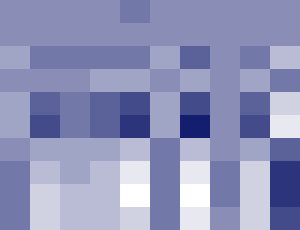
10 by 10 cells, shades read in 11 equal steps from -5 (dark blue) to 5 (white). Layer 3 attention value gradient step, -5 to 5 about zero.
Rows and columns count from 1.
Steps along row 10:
up down same up down up down up down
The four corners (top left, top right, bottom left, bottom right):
0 0 -1 -3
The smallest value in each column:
-1 -3 -1 -2 -4 -1 -5 -1 -3 -4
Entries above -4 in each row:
10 10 10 10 10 8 10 9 9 10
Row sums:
-1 0 -3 3 -8 -12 5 9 13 12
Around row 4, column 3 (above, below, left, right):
-1 -1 0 1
